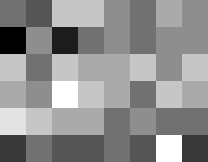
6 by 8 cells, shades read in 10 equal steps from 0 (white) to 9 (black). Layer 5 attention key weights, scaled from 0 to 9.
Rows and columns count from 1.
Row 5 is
1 2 3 3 5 4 5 5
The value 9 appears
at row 2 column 1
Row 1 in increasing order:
2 2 3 4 4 5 5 6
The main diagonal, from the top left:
5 4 2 2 5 6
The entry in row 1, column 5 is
4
